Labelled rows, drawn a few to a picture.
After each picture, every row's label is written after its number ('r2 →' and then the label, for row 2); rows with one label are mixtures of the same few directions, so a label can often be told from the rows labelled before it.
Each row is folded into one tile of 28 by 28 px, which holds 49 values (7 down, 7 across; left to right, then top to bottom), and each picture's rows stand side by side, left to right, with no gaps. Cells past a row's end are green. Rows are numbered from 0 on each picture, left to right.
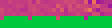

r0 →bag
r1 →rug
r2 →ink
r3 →rug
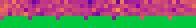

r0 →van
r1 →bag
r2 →rug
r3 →bag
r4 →rug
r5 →rug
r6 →rug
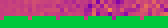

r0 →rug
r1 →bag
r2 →ink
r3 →van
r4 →bag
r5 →van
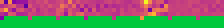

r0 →rug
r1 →ink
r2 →van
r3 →ink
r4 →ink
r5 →bag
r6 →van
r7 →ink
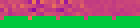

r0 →ink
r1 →rug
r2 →rug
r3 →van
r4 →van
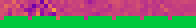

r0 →van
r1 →van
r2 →rug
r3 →bag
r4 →bag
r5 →van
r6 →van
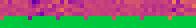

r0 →rug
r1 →bag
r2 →rug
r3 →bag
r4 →rug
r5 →ink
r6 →rug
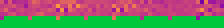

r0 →rug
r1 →bag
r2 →ink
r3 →ink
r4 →ink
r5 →rug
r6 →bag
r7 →rug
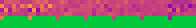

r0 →ink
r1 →ink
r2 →bag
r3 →van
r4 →van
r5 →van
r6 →ink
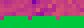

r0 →bag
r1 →bag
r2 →van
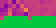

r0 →van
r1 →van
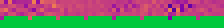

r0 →rug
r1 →rug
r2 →ink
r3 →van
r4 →ink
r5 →van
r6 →ink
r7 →rug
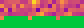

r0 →ink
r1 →bag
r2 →bag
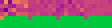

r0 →rug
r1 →van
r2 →van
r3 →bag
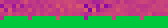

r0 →ink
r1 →ink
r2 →ink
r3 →ink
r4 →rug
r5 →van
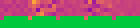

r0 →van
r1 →bag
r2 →rug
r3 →rug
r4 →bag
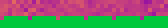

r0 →van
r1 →rug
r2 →rug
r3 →bag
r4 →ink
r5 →bag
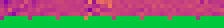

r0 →bag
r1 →bag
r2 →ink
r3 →rug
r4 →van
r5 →ink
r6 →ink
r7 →rug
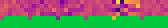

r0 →van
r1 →van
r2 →bag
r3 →van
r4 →rug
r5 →van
